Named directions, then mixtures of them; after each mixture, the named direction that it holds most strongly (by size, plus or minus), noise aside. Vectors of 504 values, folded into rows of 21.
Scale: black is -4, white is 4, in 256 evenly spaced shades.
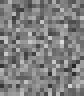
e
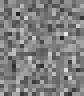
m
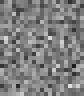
e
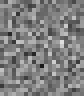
e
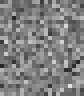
e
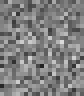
e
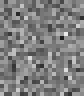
m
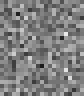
m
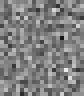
m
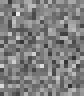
e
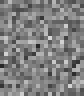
e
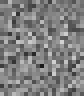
e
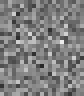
e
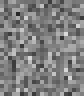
m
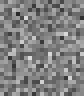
m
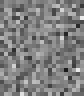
m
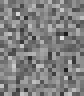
m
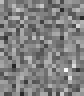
m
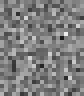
m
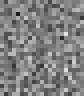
m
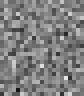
m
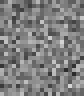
e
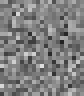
e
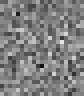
m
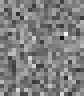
m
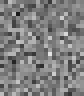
m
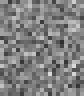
e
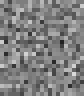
e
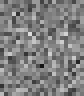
e
